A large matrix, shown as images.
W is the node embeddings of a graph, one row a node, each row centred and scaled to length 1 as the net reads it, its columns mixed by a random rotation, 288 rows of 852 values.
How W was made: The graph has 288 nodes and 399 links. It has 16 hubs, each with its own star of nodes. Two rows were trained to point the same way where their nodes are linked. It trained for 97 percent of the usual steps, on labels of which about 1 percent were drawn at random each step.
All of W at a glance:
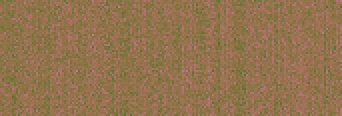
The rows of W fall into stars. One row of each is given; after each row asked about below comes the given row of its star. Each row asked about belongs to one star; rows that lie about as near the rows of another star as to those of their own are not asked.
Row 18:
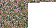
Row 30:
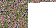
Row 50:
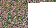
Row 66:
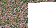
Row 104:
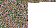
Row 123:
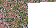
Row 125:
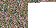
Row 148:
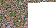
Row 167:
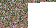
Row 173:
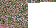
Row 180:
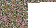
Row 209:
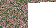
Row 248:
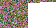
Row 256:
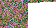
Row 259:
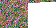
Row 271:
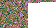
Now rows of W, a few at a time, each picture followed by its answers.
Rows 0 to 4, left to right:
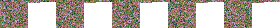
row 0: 30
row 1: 66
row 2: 30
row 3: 173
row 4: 123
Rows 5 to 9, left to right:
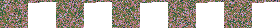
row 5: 66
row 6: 167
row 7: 104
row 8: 248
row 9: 180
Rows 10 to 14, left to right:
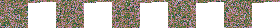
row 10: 66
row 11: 125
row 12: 104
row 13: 104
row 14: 256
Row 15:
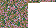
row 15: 125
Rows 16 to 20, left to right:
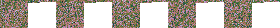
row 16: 18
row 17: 167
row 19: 30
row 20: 18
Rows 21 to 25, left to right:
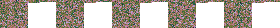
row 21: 104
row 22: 50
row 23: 248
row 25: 209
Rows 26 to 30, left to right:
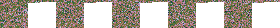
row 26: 180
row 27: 209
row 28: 180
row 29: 66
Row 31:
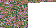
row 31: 104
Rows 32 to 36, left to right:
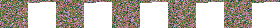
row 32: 180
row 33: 209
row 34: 125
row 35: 50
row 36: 173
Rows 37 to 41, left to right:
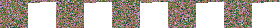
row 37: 123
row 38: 30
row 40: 256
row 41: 167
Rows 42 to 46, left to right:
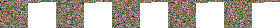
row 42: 271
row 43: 50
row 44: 104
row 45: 50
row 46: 66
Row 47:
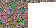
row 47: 123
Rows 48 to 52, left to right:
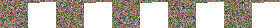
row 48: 18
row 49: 50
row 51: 18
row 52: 30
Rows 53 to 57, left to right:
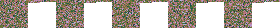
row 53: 209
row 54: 50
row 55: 180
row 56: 167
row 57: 209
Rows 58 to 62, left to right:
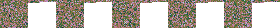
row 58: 18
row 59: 50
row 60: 125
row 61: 167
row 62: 209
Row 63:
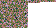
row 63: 209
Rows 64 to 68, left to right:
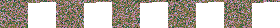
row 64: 30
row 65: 271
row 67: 30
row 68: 248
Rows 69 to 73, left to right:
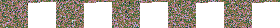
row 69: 148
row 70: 30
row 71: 209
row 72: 123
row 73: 173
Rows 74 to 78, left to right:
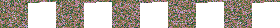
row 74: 50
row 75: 148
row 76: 209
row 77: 18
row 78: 248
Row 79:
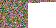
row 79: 123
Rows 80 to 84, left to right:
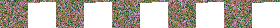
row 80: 173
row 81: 104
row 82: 104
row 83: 167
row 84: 50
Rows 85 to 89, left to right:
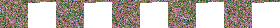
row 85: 50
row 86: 167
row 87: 125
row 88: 256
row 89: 209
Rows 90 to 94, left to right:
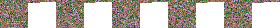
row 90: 18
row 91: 248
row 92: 50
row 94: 104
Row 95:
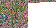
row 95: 104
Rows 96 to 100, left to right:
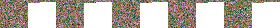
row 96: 50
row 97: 125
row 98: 259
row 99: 50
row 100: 180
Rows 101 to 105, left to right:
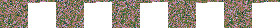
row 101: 173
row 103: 125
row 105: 66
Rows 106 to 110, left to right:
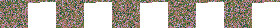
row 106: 248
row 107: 248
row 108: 259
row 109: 173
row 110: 125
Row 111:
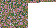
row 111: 167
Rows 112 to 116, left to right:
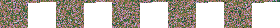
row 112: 167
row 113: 125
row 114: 66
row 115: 148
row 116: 104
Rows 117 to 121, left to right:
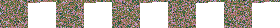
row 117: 148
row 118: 104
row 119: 50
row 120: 123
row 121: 66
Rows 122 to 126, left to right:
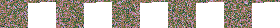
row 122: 104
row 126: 30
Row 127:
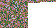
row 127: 50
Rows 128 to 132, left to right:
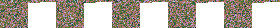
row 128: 30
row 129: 256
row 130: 30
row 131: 50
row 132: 259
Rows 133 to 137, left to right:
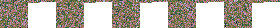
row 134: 173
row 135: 180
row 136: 271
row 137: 104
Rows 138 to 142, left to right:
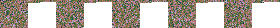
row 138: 271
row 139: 167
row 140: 173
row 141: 173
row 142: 125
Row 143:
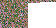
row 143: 30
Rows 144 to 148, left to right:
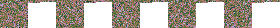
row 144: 104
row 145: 18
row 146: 66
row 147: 256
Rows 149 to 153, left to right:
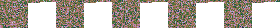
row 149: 50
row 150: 123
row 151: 167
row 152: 167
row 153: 66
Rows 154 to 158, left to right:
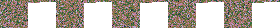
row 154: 148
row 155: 209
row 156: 104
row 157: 271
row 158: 125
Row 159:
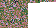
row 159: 256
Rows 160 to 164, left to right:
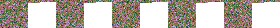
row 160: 104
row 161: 50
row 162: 256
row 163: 259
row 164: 271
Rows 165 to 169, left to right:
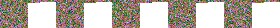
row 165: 123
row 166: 125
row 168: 256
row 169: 66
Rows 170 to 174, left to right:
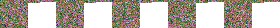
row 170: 50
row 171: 104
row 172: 167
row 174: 173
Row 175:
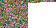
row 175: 66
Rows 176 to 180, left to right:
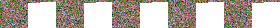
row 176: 256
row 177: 256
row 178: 66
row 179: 123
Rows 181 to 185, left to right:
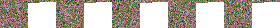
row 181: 248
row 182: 66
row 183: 148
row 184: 180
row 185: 271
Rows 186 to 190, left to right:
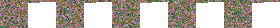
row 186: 30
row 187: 30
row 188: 259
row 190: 209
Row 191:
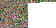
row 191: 256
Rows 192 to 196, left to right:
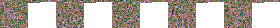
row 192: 256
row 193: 167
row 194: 30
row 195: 125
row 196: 66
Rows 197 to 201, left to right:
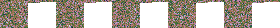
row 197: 271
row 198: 271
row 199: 209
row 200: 66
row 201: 123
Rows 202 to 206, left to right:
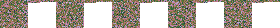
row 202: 209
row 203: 167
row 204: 271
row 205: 180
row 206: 173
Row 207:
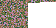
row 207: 123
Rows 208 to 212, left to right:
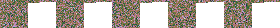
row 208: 248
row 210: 148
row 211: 256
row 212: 173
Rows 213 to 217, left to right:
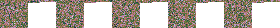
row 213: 18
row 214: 66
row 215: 50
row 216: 259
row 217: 104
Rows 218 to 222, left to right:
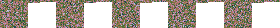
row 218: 256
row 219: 66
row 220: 209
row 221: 259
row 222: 123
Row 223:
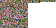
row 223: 256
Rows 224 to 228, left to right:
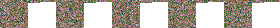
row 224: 256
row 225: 256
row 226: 209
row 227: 50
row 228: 180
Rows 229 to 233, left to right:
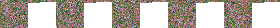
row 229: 256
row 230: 167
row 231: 66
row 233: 66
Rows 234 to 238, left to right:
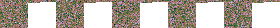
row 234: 167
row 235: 248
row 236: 271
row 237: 104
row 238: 104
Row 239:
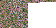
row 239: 167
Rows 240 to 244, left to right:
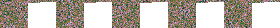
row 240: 271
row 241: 173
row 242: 18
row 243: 18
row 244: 125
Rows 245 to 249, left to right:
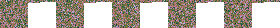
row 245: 123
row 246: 123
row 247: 104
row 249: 125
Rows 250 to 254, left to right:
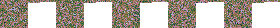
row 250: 173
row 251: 123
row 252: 18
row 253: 167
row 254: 125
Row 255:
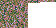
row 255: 125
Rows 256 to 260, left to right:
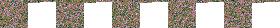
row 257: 123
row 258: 173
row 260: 271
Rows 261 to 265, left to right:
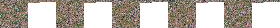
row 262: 173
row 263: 180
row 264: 148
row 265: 248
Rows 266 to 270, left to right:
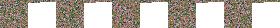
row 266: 123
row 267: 209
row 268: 18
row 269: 50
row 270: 248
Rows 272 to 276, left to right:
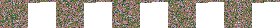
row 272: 167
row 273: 173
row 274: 123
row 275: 271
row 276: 167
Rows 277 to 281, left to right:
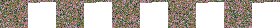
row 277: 148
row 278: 271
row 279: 30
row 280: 259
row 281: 167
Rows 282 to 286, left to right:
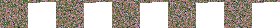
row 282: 66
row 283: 209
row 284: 248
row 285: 180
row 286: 173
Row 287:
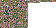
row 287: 209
